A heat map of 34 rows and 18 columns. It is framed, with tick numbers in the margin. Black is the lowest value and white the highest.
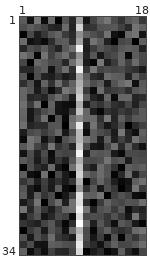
No overall slope runs across the table. On average the colour sits 30% of the way up the scale. Column 9 stands out from the rest. Most values sit low, with a long tail of high ones.
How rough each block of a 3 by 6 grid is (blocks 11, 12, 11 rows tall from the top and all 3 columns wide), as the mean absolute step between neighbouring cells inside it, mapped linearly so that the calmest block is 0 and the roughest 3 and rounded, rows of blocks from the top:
213102 | 123110 | 113111
